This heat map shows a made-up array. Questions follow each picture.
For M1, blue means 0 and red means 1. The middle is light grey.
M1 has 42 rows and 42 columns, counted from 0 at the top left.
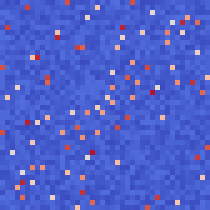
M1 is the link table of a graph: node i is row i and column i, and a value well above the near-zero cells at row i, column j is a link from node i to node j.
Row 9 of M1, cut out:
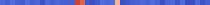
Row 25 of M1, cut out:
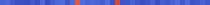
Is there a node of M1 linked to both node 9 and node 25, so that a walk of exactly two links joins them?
yes
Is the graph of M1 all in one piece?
yes
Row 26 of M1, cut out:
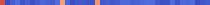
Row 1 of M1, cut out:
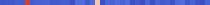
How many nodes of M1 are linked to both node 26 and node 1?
1
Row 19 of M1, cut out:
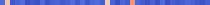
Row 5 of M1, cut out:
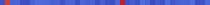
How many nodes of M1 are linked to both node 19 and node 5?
1
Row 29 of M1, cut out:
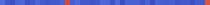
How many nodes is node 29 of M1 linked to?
2
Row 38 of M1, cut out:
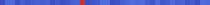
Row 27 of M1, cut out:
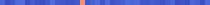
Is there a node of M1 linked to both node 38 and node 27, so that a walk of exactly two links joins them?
yes
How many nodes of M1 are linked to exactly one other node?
12
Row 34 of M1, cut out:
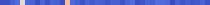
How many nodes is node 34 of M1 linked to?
2
